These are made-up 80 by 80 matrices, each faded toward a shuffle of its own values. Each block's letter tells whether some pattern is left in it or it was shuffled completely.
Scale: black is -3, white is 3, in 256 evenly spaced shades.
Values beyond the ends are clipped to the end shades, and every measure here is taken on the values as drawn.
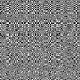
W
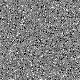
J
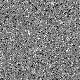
J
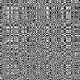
W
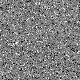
J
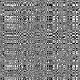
W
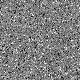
J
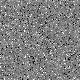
J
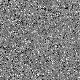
J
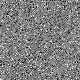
J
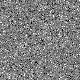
J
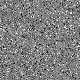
J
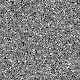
J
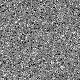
J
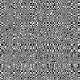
W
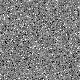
J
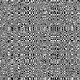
W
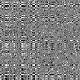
W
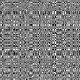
W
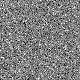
J
